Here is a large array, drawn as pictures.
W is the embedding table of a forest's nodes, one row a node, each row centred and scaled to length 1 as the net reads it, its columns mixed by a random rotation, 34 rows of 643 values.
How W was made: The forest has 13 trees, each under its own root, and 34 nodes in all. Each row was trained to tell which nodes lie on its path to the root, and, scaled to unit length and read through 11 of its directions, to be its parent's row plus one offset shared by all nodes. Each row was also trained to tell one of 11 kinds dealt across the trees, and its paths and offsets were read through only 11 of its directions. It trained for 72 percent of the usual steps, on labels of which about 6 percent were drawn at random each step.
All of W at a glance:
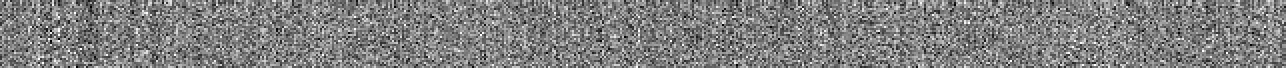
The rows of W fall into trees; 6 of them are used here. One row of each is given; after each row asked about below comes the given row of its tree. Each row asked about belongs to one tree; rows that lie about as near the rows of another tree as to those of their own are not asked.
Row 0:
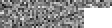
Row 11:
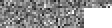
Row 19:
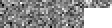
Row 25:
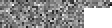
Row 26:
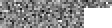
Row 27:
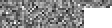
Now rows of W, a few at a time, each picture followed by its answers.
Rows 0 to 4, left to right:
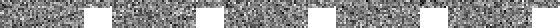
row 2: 27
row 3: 26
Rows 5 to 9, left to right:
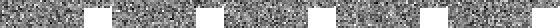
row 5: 27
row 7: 0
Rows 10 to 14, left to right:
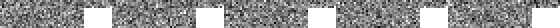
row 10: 11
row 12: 27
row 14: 26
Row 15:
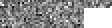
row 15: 25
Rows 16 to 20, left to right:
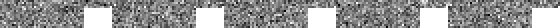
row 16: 26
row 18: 0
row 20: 25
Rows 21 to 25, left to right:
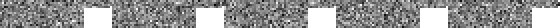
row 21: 0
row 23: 19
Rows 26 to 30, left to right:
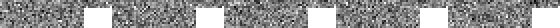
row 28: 19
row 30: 26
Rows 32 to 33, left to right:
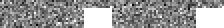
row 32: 0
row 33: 11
